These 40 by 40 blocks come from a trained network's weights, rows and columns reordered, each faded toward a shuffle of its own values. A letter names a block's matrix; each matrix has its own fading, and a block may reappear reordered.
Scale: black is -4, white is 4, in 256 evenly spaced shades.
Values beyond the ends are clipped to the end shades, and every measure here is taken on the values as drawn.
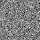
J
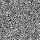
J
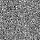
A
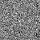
J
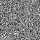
A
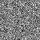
J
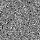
A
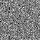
J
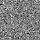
A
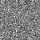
A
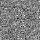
A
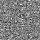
J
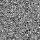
J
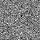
J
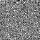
A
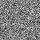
J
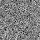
J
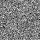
J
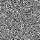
A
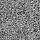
J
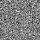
A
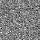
J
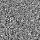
A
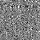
A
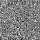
A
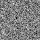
J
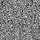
J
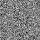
J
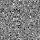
A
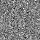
J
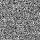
J
